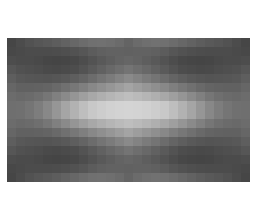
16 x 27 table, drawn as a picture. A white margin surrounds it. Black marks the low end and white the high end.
There is no overall slope. The centre is the roughest part. The ninth with the highest average is the centre. It mirrors both left to right and top to bottom.
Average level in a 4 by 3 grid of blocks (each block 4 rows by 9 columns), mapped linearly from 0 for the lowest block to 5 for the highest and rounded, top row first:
010 / 252 / 252 / 010
